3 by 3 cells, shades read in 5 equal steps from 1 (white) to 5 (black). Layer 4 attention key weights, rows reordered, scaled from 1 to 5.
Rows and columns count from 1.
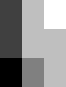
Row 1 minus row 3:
-1 -1 -1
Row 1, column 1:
4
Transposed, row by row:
4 4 5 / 2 2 3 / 1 2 2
